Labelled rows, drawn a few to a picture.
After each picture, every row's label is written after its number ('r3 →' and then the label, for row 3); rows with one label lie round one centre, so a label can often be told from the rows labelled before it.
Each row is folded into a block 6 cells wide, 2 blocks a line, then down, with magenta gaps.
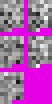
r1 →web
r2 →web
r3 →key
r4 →web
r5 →key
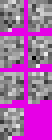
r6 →web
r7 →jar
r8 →key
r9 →web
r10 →key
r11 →key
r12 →web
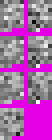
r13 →jar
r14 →web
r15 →jar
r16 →web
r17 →jar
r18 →web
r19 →key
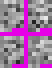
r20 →key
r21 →web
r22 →key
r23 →jar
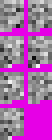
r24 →key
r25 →key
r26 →web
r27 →web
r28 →jar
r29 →key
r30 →web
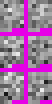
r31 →jar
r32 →jar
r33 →web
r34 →key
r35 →web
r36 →key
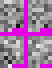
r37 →key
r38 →key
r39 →web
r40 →jar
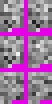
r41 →web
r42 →web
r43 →web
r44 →jar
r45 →key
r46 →key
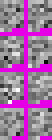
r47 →key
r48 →key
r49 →web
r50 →key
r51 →web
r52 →jar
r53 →key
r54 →jar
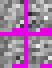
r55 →jar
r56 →web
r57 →jar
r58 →jar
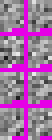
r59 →jar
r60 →key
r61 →web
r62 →jar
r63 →key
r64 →key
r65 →key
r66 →key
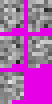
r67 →key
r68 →key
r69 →key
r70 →jar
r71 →jar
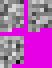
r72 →jar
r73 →key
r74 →key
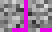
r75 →key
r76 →web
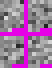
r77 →jar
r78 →key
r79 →key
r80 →jar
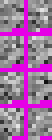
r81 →key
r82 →web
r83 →key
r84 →key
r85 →web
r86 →key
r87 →web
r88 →jar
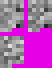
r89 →key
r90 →key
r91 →jar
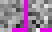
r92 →key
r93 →web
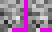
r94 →web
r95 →web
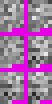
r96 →jar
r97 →jar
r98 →jar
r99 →web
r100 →web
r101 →web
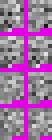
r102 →web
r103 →key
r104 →web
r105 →web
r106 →jar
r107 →key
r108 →jar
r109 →jar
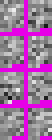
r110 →jar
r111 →key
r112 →jar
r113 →key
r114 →web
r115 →key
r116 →jar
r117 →jar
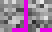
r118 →key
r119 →web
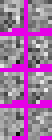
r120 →web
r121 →jar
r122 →key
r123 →web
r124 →key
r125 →web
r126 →key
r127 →jar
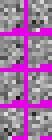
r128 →key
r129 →web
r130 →key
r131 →jar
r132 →key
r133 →jar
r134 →web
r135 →jar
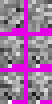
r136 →key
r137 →jar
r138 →web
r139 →web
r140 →web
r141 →web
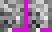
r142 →web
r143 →web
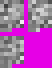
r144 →jar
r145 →jar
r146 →jar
